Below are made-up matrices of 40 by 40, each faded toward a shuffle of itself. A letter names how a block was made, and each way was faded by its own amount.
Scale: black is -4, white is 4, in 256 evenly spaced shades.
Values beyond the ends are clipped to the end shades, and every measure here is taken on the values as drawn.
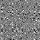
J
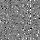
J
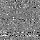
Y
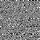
Y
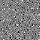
J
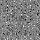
J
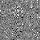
J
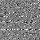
Y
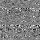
Y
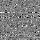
Y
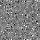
J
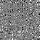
J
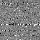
Y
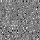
J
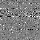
Y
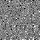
J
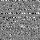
Y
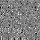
J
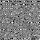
Y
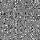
J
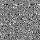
Y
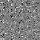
J
